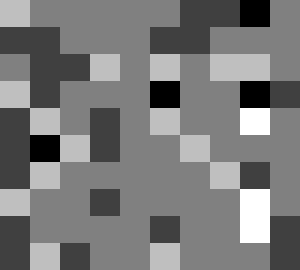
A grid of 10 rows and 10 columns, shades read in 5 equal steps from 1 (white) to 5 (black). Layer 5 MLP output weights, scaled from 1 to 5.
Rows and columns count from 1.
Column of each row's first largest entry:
9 1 2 6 1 2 1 4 1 1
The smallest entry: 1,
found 3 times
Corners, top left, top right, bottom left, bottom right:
2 3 4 4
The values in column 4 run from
2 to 4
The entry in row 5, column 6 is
2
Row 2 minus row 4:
2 0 0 0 0 -1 1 0 -2 -1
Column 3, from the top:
3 3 4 3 3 2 3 3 3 4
